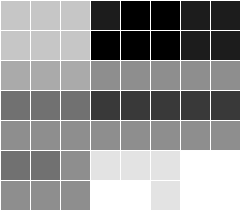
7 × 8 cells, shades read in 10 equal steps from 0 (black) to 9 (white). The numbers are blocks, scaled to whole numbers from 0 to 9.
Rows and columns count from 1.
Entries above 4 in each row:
3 3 8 0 8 6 8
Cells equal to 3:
0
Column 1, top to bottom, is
7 7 6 4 5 4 5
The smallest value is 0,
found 5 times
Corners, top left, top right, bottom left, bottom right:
7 1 5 9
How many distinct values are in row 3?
2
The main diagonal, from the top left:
7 7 6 2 5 8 9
